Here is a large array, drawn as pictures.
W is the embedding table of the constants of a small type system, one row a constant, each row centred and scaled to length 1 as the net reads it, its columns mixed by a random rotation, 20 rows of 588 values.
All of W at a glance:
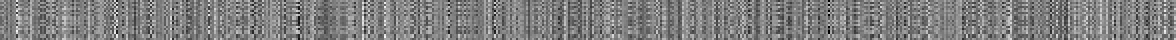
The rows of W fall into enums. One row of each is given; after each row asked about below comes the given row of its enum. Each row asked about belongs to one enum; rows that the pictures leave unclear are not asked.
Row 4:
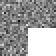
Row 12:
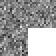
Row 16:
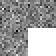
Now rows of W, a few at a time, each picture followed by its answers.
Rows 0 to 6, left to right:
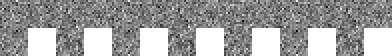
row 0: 16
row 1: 12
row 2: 16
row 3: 12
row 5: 16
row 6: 12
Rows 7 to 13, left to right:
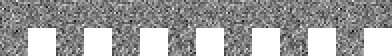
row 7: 16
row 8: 4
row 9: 4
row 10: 12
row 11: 4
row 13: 16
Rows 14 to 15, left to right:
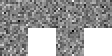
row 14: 4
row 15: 16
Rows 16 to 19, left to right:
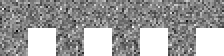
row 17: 12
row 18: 12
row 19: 4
